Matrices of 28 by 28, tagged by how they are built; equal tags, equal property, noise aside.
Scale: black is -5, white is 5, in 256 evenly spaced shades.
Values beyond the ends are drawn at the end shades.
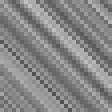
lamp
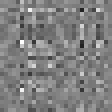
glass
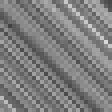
lamp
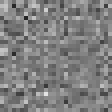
glass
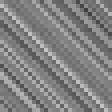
lamp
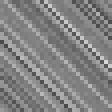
lamp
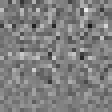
glass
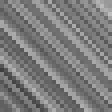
lamp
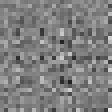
glass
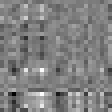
glass
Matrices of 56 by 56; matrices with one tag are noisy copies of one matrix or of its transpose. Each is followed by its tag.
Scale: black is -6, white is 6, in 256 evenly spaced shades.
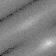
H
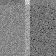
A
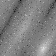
H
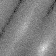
H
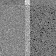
A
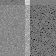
A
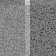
A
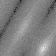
H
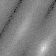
H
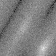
H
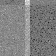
A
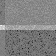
A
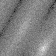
H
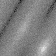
H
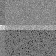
A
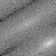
H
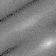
H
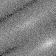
H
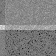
A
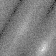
H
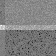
A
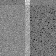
A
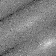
H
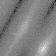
H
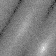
H
